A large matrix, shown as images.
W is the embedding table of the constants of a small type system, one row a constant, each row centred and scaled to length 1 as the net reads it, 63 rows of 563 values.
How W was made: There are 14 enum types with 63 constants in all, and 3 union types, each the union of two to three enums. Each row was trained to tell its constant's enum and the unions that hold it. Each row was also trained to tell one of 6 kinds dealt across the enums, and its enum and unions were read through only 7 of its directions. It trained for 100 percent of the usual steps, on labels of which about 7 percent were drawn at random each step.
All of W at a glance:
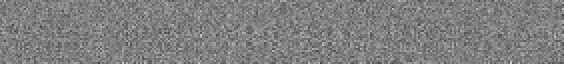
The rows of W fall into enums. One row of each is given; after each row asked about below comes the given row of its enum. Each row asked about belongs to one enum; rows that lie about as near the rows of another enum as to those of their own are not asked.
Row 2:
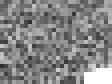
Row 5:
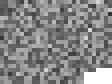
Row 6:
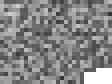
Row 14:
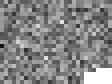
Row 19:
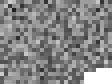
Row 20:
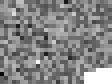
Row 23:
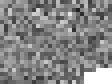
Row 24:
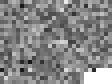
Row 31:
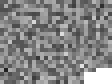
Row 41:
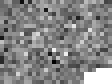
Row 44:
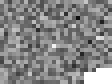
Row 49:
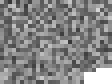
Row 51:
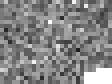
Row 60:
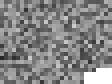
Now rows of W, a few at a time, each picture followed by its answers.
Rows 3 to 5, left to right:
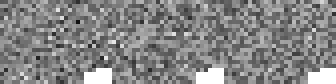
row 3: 6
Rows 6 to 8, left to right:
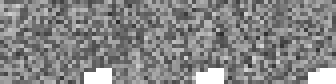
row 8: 19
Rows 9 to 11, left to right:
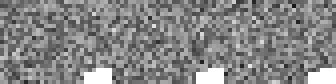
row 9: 5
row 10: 23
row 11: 19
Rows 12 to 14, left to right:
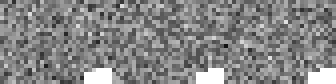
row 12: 19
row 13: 5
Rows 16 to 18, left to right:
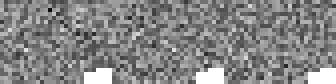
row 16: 6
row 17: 20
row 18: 31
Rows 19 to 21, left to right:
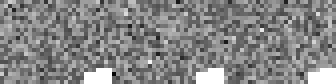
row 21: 31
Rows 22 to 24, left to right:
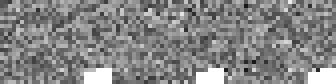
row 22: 24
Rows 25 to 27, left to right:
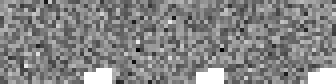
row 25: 20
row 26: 51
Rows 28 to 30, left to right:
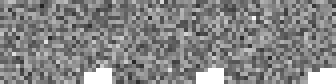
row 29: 23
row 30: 5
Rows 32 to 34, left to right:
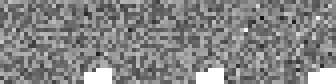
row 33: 44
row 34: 23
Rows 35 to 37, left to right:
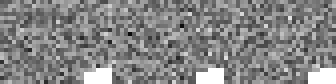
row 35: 24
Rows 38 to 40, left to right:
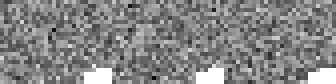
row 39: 2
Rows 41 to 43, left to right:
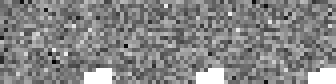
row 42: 44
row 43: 44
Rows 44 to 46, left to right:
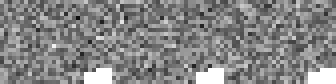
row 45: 44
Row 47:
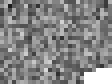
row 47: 20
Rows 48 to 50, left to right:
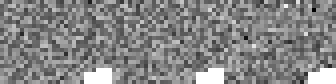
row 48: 31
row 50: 19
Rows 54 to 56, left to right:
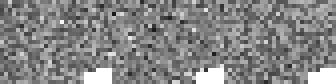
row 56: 2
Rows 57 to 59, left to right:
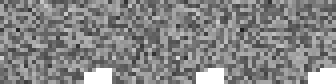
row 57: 6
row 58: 20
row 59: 44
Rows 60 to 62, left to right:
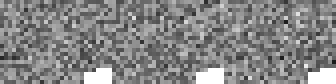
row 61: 2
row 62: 6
